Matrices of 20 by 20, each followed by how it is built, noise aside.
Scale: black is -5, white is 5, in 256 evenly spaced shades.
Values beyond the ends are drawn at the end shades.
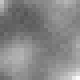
smooth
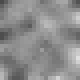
smooth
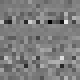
uneven rows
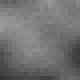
smooth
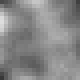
smooth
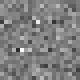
uneven rows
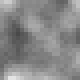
smooth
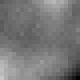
smooth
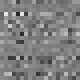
uneven rows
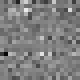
uneven rows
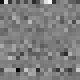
uneven rows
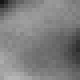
smooth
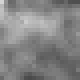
smooth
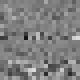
uneven rows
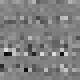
uneven rows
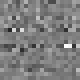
uneven rows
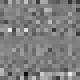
uneven rows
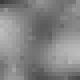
smooth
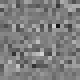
uneven rows
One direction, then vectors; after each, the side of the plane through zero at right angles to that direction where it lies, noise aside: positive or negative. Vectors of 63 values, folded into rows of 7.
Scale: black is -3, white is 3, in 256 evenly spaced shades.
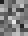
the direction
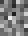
positive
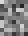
negative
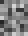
positive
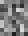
negative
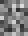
positive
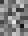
positive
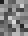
positive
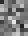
positive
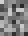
negative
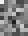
negative
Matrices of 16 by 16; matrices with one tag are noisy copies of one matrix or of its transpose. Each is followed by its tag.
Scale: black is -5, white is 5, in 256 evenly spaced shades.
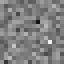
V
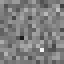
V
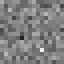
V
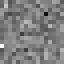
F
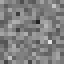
V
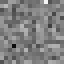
F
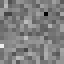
F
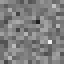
V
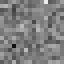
F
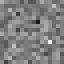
V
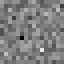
V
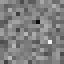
V
